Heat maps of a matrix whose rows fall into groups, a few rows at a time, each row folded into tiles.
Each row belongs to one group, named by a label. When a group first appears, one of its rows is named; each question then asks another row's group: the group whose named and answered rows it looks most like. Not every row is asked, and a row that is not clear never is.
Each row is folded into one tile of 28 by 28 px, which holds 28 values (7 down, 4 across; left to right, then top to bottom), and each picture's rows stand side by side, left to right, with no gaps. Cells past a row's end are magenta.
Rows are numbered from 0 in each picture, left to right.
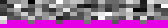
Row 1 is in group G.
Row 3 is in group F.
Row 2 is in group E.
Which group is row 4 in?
F
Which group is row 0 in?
G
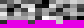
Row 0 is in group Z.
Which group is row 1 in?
Z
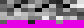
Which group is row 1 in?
Z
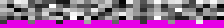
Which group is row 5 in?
F
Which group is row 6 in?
E
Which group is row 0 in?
E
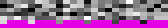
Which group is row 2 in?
G
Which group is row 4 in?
F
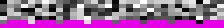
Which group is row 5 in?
E
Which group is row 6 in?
E
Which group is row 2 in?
Z
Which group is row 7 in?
Z
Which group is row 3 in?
G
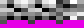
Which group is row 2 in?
F
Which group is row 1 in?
E
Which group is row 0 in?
E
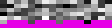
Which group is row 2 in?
F
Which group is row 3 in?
Z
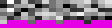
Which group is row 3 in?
E
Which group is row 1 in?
F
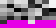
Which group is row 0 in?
E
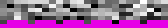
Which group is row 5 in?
E
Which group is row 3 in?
F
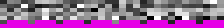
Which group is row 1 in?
F
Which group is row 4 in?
G
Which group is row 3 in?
Z
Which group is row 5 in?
F
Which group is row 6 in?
F
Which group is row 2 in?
Z
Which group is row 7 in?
F
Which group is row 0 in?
Z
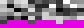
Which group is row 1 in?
Z
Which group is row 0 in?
E
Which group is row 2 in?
G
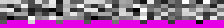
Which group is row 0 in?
E
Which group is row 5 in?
Z
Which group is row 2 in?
G
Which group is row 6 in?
F
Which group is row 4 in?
G
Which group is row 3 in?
E
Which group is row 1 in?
G
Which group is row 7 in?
Z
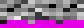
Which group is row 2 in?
Z
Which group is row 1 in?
E
